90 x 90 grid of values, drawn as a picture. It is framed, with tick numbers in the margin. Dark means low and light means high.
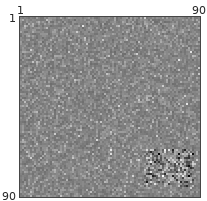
Odd patch: rougher, in the bottom right. Histogram: heavy tails on both sides. Odd rows or columns: none. Roughest part: bottom right. Slope: none. Average level on the scale: 50%. Mirror symmetry: none.
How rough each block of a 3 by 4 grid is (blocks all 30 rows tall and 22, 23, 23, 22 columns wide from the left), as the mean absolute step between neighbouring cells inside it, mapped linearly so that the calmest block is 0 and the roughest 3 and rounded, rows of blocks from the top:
0000 / 0000 / 0013
